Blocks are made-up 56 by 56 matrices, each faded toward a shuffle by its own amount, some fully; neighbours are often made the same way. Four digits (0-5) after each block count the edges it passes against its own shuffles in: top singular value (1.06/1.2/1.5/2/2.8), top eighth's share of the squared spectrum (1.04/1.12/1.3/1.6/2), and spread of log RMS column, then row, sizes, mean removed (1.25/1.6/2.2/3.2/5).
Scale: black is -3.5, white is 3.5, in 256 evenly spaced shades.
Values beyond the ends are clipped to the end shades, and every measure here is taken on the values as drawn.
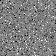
1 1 0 0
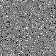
3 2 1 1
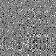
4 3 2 2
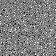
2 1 0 1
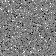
0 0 0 0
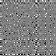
4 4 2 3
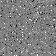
0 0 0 0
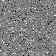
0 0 0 0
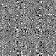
3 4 2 2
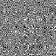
4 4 2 2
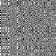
4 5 3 2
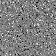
2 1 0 0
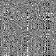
4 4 3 2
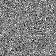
1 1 0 0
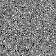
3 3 0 1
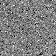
1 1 0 0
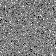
0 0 0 0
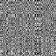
4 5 3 3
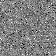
1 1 0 0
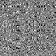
3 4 2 2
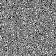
2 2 0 0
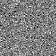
3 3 1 1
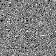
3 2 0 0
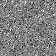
1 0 0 0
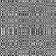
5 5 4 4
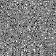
3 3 1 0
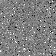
1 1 1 0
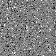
0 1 1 1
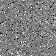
0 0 0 0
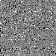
1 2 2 2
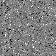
0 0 0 0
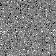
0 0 1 0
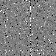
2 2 2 0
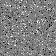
0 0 0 0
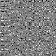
4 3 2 2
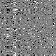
4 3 2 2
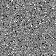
2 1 0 0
